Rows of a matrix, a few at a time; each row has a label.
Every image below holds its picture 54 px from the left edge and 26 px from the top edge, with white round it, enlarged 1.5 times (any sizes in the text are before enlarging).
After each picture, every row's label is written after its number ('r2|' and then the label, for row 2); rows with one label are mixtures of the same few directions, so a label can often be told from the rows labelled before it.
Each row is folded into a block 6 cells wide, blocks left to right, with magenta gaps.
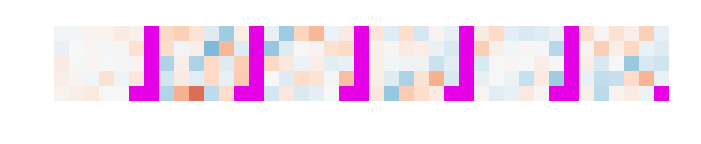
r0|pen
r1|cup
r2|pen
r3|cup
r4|pen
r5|cup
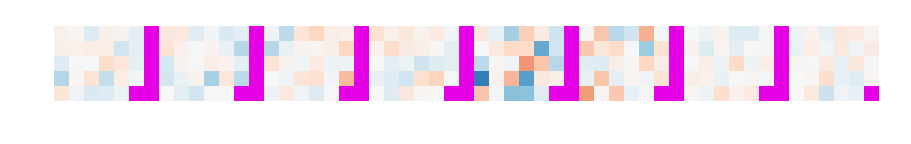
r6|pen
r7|pen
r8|pen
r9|cup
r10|pen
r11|pen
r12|cup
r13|cup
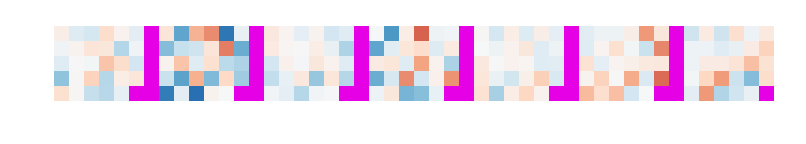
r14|pen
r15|pen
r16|pen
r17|pen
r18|cup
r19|pen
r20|cup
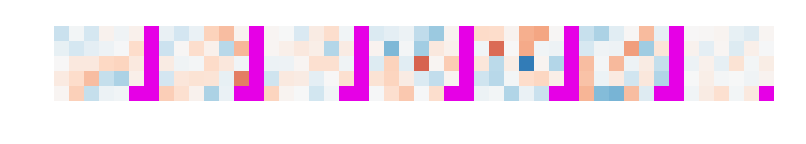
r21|cup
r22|pen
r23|pen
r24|cup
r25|cup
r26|cup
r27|cup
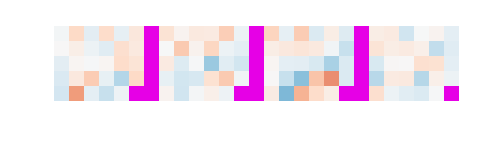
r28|cup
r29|cup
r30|cup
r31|pen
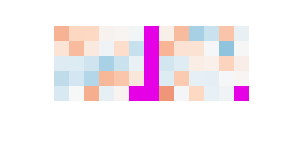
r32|cup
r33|pen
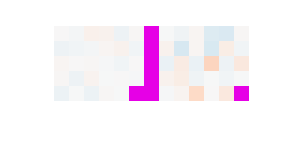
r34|pen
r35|cup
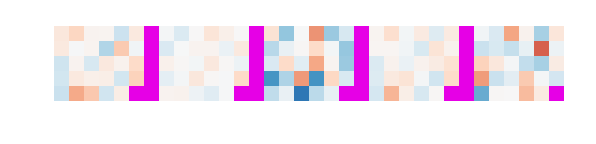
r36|cup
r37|pen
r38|pen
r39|cup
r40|pen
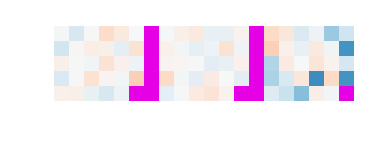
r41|pen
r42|pen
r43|pen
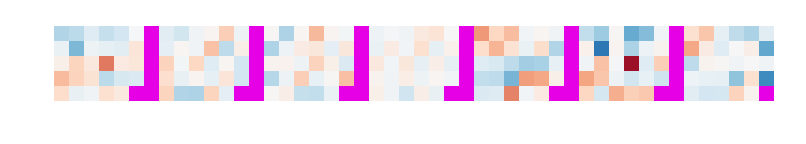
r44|cup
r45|cup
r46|pen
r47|cup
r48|cup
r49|cup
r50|pen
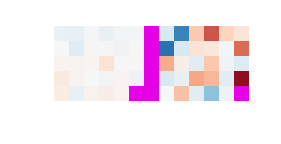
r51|cup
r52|pen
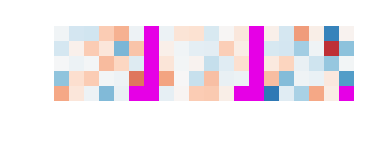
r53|pen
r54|pen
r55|pen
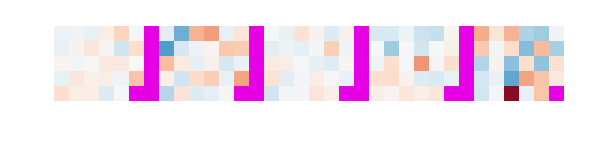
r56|pen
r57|pen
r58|pen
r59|cup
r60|cup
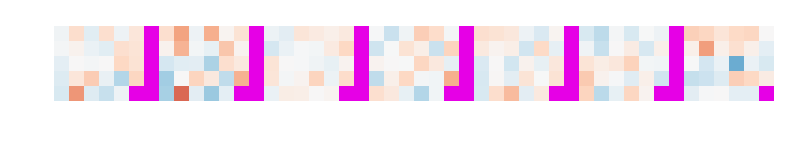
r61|cup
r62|cup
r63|pen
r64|pen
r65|cup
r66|cup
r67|cup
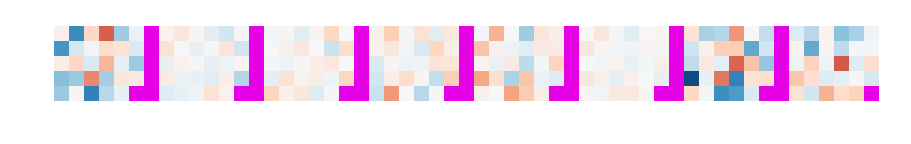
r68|pen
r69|pen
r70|pen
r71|cup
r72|pen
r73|pen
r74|pen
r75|cup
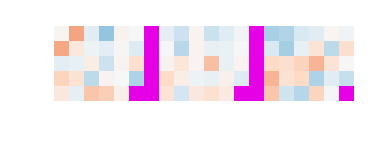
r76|pen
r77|cup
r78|cup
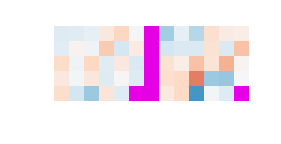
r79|cup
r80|cup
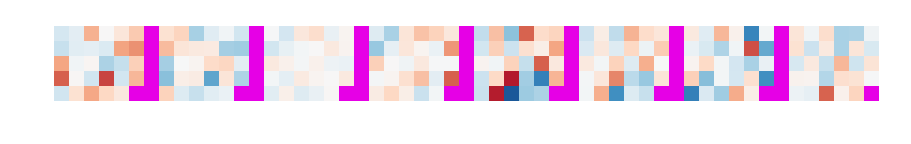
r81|pen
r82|pen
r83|pen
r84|pen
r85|cup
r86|cup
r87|pen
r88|cup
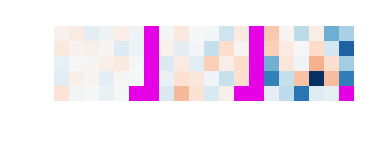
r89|pen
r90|cup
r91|pen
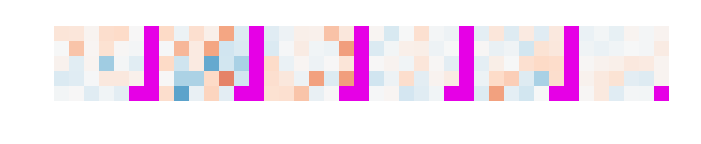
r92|cup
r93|cup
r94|pen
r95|pen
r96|cup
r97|cup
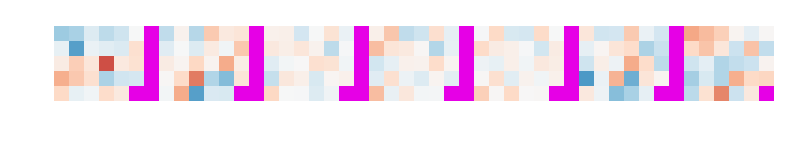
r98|cup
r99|cup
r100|pen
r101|pen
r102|pen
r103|pen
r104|cup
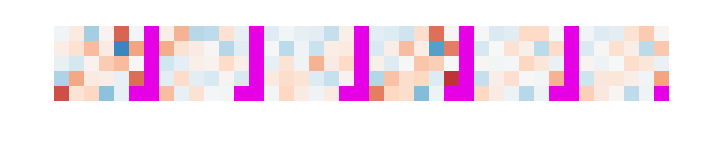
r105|pen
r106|pen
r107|cup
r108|pen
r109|pen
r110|pen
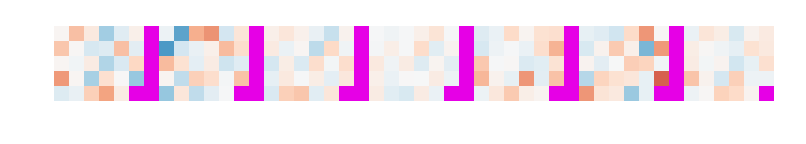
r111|pen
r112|pen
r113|cup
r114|cup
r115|pen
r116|pen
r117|pen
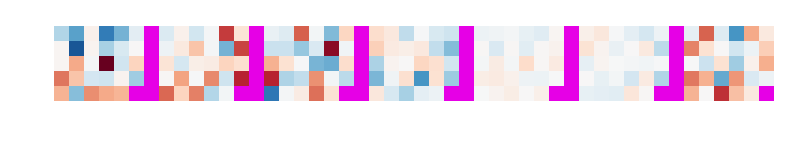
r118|cup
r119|pen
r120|pen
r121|pen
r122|cup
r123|pen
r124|pen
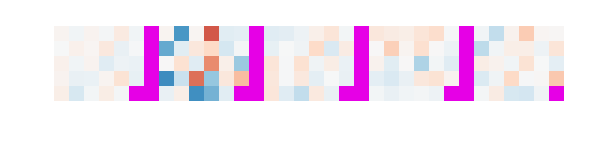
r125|cup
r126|pen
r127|cup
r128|cup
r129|pen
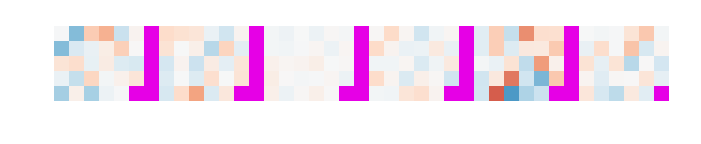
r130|pen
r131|cup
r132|cup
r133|pen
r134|cup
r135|cup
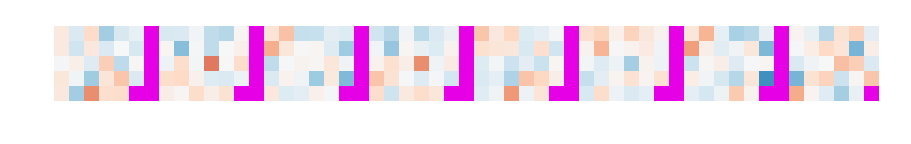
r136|cup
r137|cup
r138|pen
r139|cup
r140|cup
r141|cup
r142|pen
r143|pen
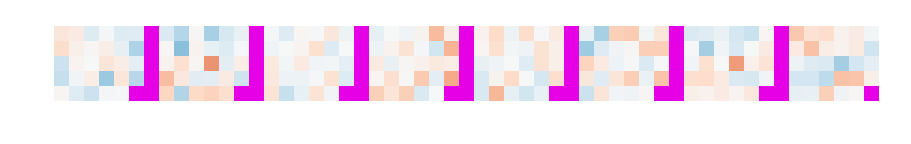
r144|pen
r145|cup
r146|cup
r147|pen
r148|cup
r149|pen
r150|cup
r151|cup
